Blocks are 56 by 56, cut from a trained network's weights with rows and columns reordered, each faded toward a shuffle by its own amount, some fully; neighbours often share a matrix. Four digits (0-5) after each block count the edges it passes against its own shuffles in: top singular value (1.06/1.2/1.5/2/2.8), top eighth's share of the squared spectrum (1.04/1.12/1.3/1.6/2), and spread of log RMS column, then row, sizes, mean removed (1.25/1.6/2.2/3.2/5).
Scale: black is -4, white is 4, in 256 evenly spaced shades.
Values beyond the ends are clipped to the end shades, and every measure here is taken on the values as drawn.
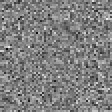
3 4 2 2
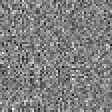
3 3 2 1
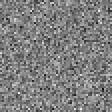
2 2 0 0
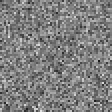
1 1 0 0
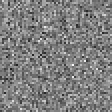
3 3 1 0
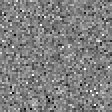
1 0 0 0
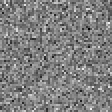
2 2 0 0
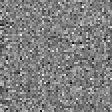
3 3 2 0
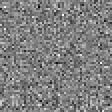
2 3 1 1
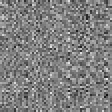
4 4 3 1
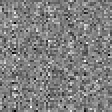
3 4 2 0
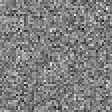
3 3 2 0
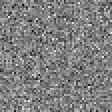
0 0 0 0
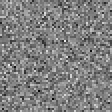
0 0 0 0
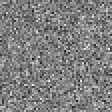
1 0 0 0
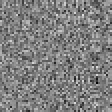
3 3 2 0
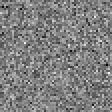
0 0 0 0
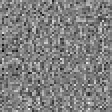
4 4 2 1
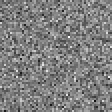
0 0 0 0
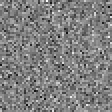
0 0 0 0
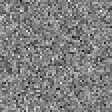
1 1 0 0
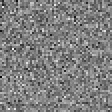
1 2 0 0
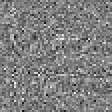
3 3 2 2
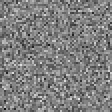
1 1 0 0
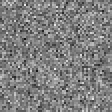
3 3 1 0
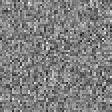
3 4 2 0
